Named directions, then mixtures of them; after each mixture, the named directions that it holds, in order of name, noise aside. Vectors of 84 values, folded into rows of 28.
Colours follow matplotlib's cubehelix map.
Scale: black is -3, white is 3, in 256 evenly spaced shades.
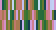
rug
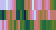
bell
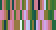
bell, rug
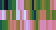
bell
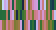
bell, rug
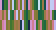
rug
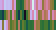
bell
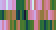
bell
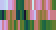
bell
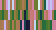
bell, rug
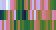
bell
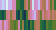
bell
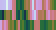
bell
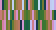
rug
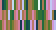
rug
